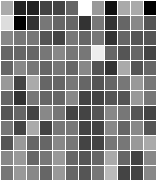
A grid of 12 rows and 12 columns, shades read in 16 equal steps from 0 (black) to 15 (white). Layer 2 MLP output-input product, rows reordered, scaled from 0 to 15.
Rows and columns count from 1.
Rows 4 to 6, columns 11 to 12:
6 4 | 5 6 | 9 7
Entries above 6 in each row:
5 4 5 5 5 6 4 4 6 7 6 7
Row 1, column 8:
9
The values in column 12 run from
0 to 10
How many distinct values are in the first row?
8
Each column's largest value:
13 9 10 8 9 8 15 14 11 10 10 10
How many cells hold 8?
15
